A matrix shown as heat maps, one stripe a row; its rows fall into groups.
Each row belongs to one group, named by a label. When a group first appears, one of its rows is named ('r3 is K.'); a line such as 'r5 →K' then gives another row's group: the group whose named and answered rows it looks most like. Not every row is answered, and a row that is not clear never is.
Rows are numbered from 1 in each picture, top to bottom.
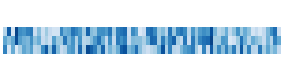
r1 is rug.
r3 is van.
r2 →rug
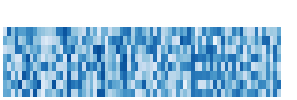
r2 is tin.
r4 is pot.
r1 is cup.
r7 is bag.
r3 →rug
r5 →van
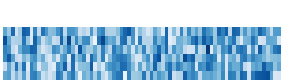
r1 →pot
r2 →pot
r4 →tin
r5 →tin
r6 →tin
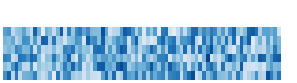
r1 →pot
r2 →van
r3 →rug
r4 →bag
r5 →rug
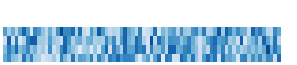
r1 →pot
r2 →cup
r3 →cup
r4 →tin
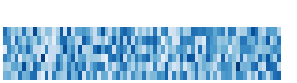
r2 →tin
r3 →rug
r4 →tin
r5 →pot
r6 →bag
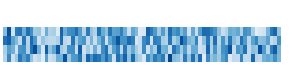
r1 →rug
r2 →tin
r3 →bag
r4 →rug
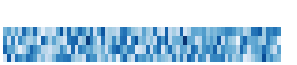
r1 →pot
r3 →tin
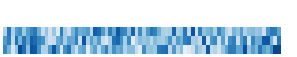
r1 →rug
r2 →tin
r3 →bag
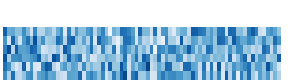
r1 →pot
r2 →pot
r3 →cup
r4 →bag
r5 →van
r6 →van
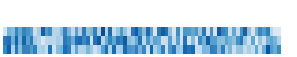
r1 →van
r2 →rug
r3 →cup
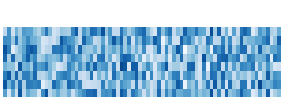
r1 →van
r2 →tin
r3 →bag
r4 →pot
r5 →van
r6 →cup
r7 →bag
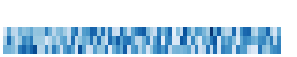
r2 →tin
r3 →bag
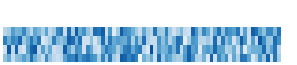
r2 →bag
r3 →cup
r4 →van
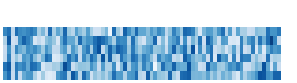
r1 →cup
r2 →rug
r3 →rug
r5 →cup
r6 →tin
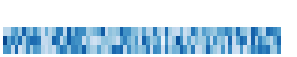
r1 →pot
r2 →bag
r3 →tin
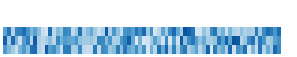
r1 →cup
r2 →pot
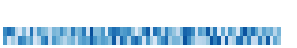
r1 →tin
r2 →van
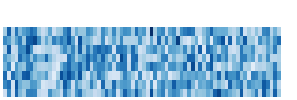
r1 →cup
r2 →bag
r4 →van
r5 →rug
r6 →pot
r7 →cup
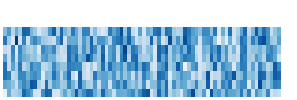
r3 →van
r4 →van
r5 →bag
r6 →bag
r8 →van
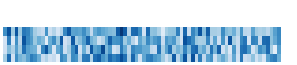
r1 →rug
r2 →tin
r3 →van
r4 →rug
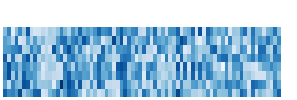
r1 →rug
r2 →tin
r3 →bag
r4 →pot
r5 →rug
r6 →rug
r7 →pot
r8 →bag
